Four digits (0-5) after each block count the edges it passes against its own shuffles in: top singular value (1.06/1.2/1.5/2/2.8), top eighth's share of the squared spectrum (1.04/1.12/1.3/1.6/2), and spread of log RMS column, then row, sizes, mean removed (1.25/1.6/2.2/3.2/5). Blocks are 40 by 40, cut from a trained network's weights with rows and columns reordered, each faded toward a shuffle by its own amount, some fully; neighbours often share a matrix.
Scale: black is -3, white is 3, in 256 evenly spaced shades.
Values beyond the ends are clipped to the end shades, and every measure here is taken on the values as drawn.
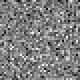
0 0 0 0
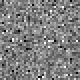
1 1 0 0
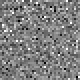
0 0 0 0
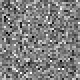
1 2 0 0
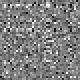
3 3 1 2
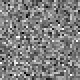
2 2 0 1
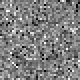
0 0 0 0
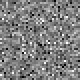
0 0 0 0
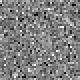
0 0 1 1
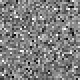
0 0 0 0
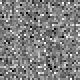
0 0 0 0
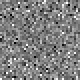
1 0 0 1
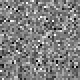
0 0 0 0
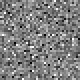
1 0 0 0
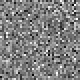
2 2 1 0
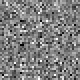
2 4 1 2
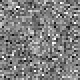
2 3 0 1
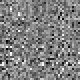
3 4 2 2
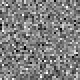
2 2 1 0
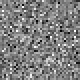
1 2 0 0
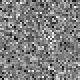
2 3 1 0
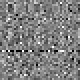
3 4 1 2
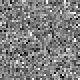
1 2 0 0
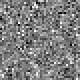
1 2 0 0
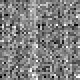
3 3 0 2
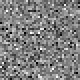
1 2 0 1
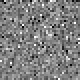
1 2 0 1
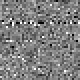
3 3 1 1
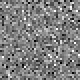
2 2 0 0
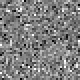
0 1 0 0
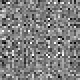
3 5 3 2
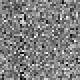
2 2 2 0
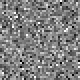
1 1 0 0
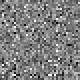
2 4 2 1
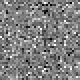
2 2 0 1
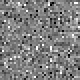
2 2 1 1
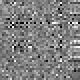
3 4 2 3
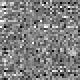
3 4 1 2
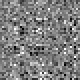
3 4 2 2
